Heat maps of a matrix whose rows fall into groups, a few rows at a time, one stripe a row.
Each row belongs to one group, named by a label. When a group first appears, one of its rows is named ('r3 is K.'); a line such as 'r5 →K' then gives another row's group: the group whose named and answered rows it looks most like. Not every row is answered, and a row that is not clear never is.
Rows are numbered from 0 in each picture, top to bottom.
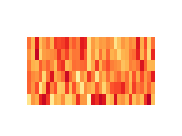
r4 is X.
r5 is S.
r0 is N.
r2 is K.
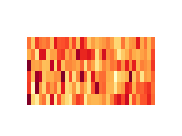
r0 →N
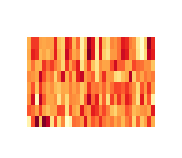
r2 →X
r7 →S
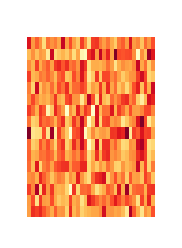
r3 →K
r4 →N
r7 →K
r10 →K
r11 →N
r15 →S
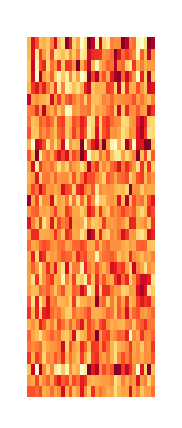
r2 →X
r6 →S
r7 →K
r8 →K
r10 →N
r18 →K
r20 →X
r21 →X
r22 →K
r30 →N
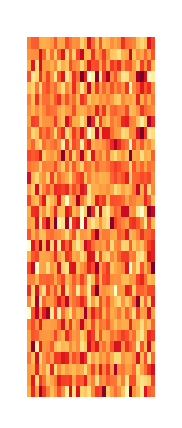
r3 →K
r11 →X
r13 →N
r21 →K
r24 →S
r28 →N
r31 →S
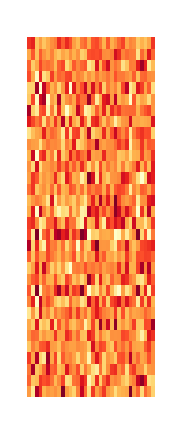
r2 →K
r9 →X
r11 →N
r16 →X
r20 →S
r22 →N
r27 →S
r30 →K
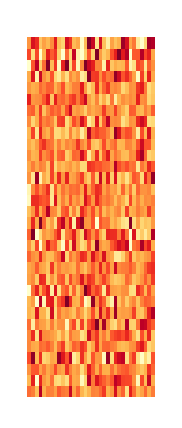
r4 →K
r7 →K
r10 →K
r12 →N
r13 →S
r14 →S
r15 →S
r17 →X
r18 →X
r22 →S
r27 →K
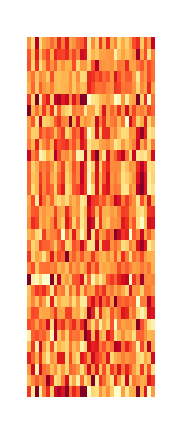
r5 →N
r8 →K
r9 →N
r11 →K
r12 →K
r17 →X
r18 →K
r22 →S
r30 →S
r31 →N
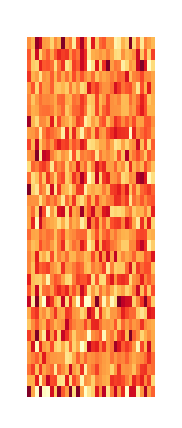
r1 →N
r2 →K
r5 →K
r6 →K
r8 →X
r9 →N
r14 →X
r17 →K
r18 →K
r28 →S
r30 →X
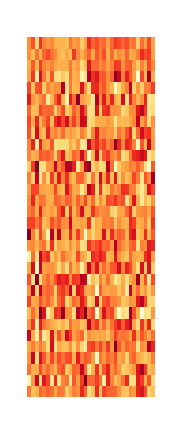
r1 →X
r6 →K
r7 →N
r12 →N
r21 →N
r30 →S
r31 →K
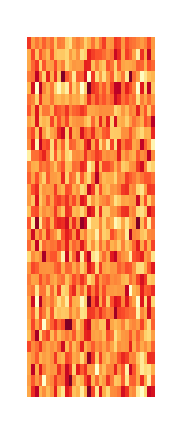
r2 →S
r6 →N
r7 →N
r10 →S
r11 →K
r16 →N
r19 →X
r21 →K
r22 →X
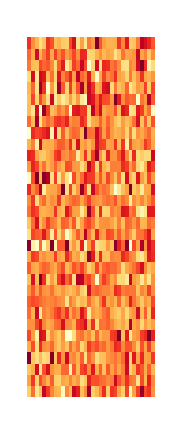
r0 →X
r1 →N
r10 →X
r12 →S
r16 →S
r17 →S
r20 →K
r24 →N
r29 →S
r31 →X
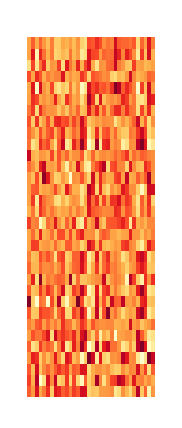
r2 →X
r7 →N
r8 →K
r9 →K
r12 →S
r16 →X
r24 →K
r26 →N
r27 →K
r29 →N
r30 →X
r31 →N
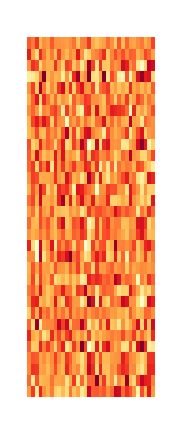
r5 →S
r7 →S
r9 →K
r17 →K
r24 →S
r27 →K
